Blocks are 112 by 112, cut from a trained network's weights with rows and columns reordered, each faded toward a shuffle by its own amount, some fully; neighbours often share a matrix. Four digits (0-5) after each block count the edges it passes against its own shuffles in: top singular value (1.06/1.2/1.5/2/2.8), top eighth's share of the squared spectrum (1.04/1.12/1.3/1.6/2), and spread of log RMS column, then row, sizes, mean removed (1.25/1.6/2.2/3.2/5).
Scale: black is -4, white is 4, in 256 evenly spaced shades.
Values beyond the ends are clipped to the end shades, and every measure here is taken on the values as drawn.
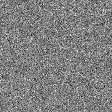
0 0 0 0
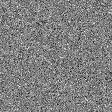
0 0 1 0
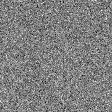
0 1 0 0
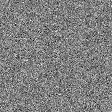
0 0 0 0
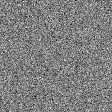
0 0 0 0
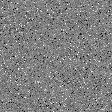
0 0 0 0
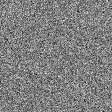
1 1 0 0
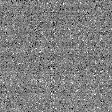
3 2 2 0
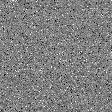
1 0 0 0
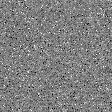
1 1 0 0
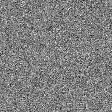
1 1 0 0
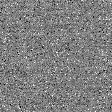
2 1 1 0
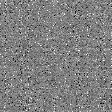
2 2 2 0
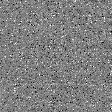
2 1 1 0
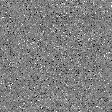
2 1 1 0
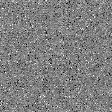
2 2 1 0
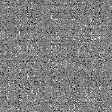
3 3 3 0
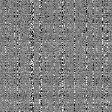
4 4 4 0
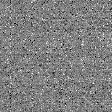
2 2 2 0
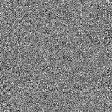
3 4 2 2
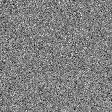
2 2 0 0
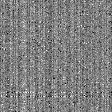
4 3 1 3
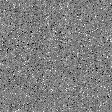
1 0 0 0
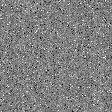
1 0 0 0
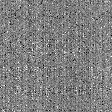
4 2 0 2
